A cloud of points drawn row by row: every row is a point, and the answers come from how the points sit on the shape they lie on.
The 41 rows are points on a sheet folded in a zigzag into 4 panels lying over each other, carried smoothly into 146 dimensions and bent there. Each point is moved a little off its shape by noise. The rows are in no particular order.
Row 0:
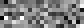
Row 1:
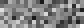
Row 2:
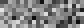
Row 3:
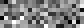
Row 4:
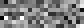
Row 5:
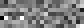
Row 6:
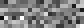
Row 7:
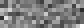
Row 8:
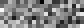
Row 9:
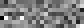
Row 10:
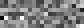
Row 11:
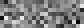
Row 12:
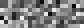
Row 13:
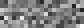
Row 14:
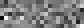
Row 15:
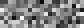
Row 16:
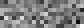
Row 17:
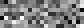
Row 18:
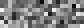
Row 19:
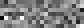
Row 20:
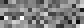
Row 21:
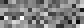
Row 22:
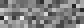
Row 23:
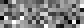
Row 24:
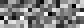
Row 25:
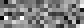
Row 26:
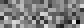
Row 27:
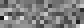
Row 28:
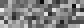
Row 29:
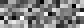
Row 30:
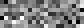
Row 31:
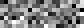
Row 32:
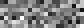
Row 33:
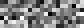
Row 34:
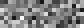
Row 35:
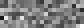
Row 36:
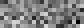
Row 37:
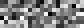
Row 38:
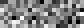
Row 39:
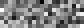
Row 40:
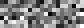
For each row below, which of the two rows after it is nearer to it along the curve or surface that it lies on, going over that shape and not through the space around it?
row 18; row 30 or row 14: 14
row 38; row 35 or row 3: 35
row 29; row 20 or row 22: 20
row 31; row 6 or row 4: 4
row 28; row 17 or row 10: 10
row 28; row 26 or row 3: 26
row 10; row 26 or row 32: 32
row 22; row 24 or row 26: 26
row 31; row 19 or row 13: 19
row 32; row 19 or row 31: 19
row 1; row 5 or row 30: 5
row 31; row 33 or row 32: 33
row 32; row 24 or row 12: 24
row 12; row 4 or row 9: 9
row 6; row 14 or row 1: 14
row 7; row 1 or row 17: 1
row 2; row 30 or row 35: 35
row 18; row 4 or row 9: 9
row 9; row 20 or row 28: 20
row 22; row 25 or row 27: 27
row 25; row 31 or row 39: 31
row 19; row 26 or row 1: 26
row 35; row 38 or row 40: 38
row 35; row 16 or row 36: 16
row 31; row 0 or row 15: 0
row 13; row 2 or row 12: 12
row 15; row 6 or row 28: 28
